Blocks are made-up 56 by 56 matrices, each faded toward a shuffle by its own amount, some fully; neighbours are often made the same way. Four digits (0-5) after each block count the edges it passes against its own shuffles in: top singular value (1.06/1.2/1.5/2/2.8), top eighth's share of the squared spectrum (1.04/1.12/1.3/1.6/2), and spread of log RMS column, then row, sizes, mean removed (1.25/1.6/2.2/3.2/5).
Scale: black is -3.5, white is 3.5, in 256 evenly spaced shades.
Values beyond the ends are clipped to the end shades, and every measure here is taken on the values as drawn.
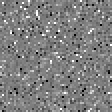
0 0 0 0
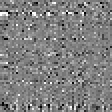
4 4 2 3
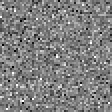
0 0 0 0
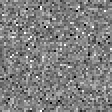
1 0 0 0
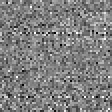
2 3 0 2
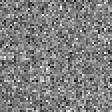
3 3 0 1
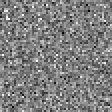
2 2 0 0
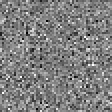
3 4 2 2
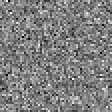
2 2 0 0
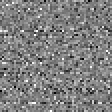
1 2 0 3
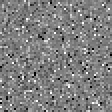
0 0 0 0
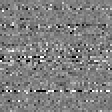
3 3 0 3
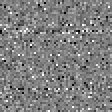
1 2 0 2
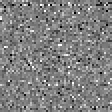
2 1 0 1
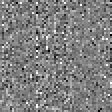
2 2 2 0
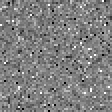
0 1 1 0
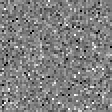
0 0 1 0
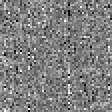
2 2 3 0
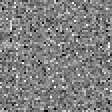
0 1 1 0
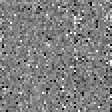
2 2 1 0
